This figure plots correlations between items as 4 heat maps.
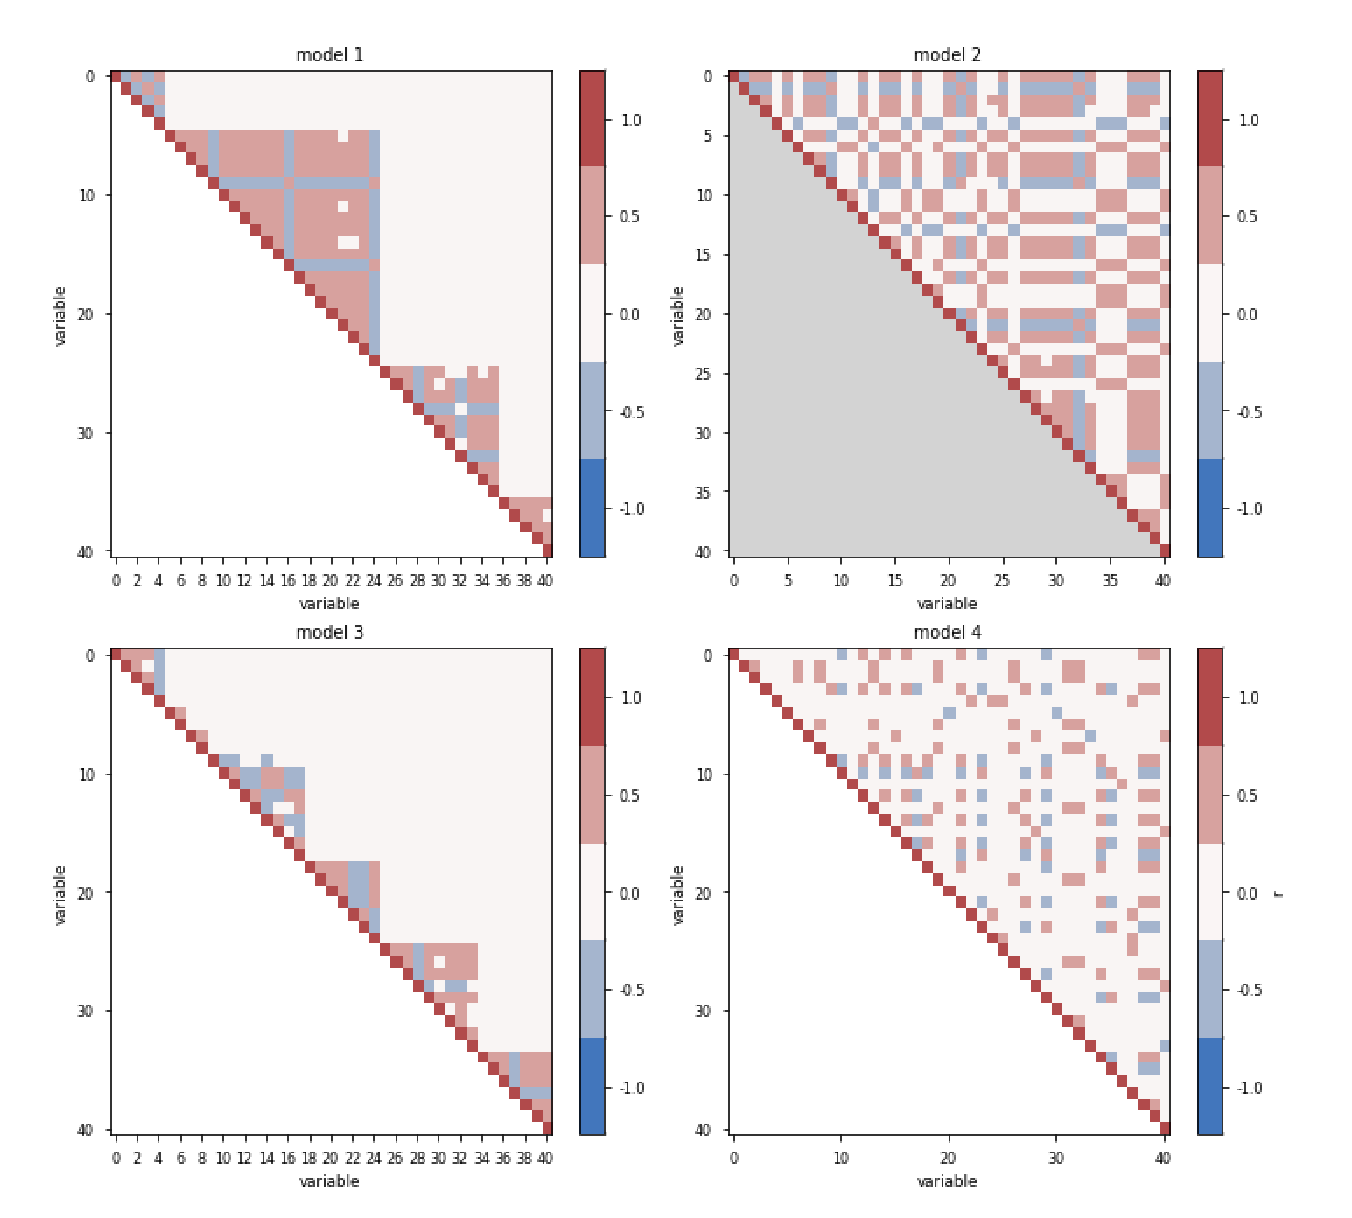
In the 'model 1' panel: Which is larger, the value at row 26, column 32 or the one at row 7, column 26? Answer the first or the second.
the second
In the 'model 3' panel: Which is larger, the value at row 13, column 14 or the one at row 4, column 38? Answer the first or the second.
the second
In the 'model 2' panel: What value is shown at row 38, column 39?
0.5
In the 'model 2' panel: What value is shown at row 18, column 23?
0.5
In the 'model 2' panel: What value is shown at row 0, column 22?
0.5
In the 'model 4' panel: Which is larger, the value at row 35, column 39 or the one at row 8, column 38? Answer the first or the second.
the second
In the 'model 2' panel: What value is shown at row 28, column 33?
0.5
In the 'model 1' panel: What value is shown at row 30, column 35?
0.5
